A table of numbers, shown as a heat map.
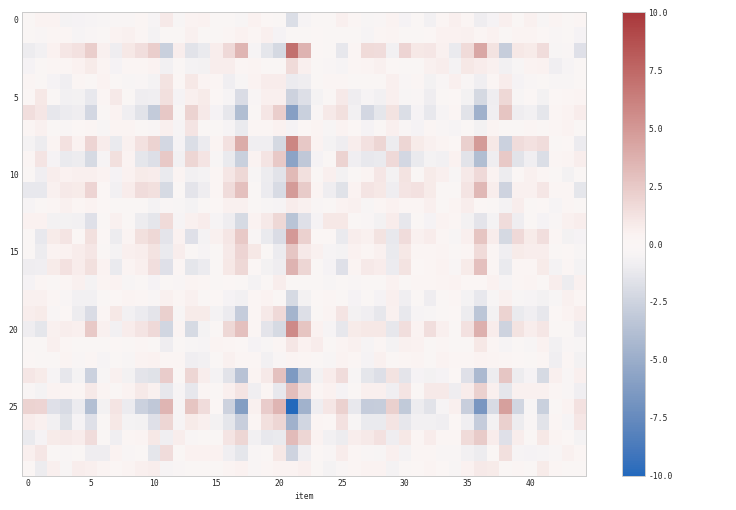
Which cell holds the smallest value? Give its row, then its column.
25, 21
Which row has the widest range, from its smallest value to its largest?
25
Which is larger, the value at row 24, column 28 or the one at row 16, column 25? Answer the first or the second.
the first
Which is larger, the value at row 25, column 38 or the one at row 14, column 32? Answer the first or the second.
the first
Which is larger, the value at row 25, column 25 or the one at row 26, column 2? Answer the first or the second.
the first
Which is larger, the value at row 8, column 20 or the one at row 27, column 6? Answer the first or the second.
the second
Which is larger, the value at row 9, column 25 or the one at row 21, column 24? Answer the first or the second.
the first
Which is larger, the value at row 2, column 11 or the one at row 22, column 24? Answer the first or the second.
the second
